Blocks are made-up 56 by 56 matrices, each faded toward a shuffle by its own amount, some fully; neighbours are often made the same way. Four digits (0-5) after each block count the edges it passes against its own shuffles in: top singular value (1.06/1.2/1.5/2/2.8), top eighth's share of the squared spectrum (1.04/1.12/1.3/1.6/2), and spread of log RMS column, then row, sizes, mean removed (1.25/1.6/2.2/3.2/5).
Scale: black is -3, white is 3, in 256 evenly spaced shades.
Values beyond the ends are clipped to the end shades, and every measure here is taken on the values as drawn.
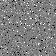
0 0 0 0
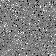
0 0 0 0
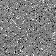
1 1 0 0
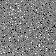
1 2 1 0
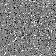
2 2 1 1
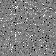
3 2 1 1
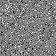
1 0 0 0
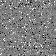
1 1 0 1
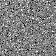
0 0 0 0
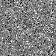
0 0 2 0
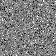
0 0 1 0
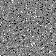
0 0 0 0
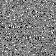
0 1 0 2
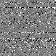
2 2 0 3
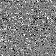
1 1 0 1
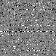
2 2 0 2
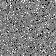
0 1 0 0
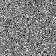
2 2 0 0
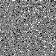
3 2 1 2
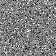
1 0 0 0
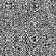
4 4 2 2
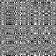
4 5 3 4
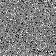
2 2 0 1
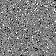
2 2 0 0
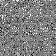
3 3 1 1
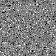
2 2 0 1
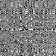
4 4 2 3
